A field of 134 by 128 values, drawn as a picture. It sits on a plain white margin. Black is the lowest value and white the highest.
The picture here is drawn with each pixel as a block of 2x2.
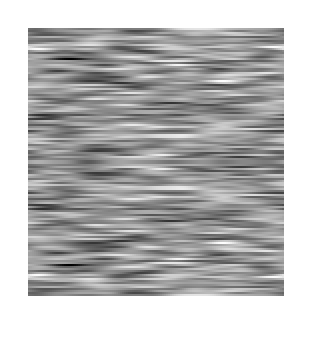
The grain runs across in streaks. There is no overall slope. The histogram is bell-shaped. The top and bottom halves mirror each other.
